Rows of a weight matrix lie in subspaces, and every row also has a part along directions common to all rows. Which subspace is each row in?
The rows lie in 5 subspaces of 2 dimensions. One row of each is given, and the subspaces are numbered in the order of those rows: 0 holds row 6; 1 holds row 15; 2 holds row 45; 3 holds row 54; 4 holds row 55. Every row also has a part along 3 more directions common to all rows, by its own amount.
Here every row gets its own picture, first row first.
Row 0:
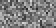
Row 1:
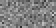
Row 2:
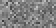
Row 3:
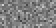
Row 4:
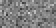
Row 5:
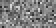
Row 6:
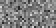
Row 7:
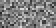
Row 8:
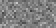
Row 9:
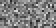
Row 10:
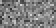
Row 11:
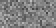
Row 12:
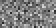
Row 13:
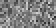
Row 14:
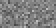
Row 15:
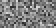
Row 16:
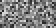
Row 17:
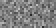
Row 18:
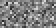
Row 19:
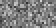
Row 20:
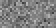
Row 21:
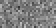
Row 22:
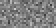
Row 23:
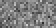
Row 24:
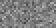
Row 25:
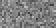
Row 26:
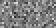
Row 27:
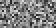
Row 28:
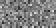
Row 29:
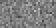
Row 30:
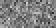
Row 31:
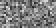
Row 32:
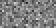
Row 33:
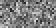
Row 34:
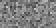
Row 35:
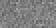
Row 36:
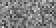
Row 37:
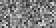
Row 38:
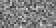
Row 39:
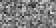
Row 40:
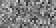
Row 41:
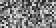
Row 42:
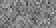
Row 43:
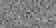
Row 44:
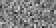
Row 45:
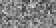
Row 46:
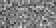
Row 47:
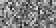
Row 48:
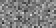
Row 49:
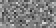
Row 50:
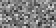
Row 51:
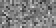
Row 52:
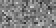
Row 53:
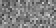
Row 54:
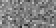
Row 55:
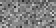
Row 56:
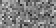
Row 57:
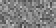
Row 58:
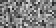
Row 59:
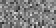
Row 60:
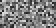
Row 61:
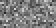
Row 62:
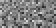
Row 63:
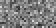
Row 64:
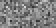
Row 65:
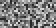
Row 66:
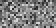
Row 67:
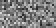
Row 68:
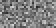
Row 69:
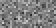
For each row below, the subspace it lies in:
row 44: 0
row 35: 3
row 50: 2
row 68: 1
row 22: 2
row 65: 2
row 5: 0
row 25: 3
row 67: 1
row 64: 2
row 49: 1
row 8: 1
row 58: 4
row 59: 0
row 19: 3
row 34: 2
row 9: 2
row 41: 4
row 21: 0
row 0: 1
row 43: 0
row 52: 2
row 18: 4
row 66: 4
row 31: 2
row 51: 2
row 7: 1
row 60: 1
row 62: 0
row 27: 2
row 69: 0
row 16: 1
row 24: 0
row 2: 4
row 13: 3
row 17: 0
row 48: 0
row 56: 3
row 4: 3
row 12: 0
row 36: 4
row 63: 0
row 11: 1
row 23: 3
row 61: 2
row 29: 4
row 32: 4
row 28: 0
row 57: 1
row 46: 1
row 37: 4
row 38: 1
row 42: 3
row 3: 0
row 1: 4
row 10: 3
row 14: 2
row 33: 3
